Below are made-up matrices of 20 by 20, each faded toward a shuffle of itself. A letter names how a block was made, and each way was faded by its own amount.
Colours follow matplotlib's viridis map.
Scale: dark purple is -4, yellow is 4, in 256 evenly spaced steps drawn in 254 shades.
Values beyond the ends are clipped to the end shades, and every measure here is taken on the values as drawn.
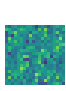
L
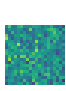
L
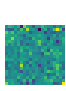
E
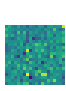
E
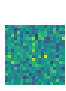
L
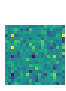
E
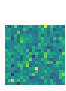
L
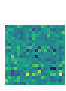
E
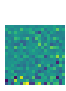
E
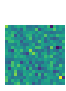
L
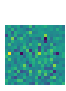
E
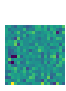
E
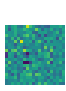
E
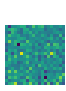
E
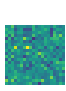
E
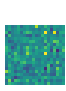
E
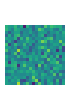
L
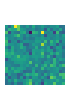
E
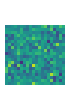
L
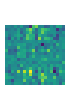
E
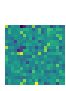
E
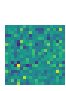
E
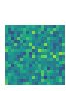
L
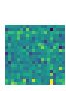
E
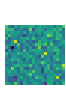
L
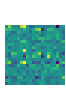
E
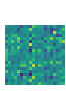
E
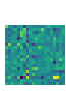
E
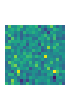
L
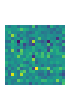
E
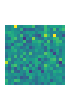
L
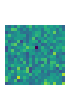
L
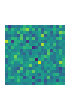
L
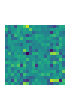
E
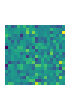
E
